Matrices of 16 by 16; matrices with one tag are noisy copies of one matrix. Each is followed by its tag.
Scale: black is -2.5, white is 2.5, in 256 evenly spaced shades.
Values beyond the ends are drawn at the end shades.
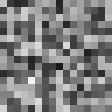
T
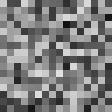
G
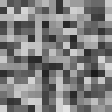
T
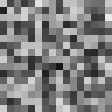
T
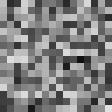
G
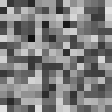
T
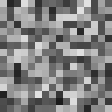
G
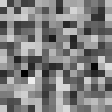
T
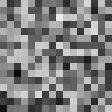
G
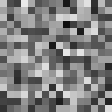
G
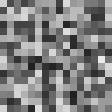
T
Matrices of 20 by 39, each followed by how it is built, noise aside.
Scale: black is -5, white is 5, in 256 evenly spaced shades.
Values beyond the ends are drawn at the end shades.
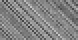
Toeplitz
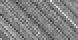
Toeplitz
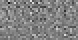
low rank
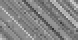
Toeplitz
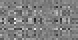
low rank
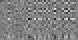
low rank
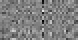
low rank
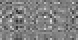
low rank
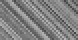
Toeplitz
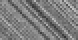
Toeplitz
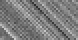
Toeplitz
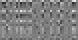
low rank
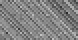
Toeplitz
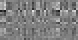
low rank
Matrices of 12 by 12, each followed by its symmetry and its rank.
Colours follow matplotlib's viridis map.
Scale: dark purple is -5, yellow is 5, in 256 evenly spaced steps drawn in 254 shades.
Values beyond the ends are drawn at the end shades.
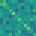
symmetric, full rank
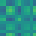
symmetric, rank one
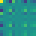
symmetric, rank one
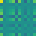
symmetric, rank one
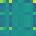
neither, rank one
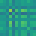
symmetric, rank two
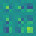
symmetric, rank two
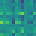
antisymmetric, rank two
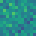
symmetric, full rank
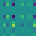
neither, rank one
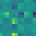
antisymmetric, rank two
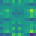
neither, rank two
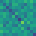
symmetric, full rank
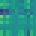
neither, rank two
